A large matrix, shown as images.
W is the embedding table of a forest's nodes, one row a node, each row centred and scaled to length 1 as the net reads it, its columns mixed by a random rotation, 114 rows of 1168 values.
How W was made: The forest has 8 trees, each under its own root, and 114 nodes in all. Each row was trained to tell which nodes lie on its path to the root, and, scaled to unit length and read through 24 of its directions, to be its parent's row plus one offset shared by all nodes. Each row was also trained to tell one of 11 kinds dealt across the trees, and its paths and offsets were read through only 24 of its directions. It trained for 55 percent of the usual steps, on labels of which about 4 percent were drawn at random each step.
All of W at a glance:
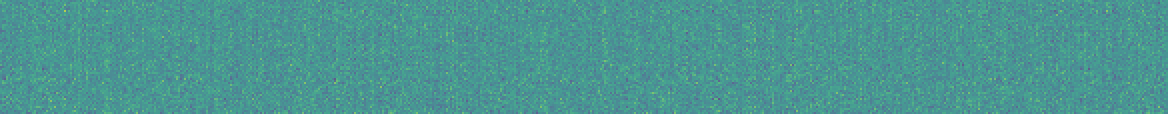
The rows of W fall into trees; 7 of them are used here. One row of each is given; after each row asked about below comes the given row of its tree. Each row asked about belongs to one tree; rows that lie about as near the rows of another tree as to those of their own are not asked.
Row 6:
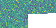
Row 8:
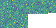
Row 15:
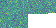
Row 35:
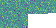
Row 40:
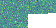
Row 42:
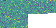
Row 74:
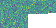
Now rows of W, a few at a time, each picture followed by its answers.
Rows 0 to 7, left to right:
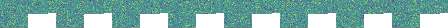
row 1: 40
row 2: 6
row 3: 40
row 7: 74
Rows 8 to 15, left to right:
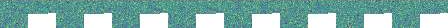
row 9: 8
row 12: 74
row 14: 15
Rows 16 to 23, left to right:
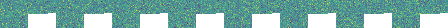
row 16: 74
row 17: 8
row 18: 42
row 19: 6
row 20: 74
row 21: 35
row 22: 40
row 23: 8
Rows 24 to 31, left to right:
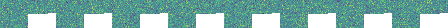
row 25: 35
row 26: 15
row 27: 40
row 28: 40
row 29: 40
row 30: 42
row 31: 74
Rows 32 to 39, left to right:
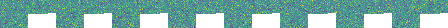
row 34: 40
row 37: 15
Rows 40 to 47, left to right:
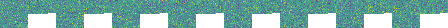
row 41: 40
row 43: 6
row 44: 74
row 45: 8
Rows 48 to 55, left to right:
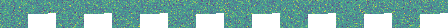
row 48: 15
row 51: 15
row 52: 8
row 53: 6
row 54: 15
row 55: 40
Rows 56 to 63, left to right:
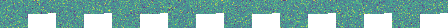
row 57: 35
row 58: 15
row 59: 40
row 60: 40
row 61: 42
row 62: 74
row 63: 6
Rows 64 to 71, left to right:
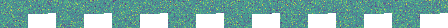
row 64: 74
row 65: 40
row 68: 6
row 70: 6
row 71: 8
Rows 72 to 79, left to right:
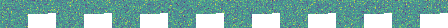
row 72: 40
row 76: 35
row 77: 74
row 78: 15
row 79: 8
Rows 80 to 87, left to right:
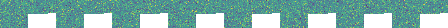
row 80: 15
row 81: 15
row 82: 35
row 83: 6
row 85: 15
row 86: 42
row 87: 8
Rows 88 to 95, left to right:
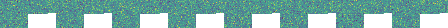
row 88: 40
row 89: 35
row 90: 35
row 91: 15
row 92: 35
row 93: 35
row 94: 40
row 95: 6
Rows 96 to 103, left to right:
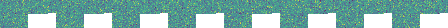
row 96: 42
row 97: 35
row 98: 15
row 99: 15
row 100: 40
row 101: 15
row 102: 74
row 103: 42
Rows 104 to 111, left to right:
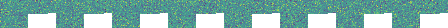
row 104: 15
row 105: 40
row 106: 40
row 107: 15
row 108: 42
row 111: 40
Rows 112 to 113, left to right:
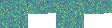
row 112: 74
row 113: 42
